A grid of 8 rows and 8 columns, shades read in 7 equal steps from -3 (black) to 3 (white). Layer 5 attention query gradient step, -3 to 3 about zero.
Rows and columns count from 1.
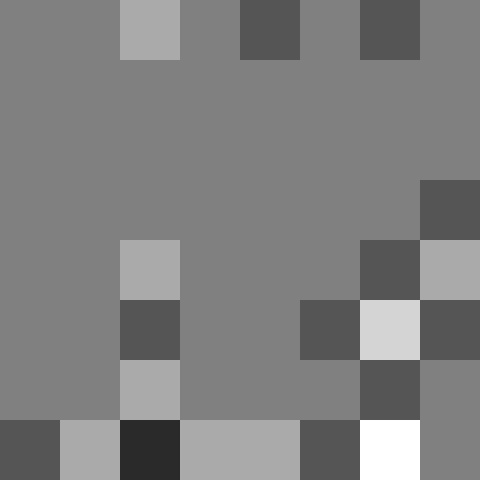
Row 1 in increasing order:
-1 -1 0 0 0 0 0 1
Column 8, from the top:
0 0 0 -1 1 -1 0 0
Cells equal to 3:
1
